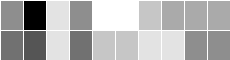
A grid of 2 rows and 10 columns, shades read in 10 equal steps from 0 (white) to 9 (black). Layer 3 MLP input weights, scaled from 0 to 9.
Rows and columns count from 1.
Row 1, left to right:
4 9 1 4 0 0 2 3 3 3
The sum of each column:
9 15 2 9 2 2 3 4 7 7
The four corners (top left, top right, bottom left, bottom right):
4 3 5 4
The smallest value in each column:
4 6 1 4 0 0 1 1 3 3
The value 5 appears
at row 2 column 1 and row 2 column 4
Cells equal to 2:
3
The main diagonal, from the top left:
4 6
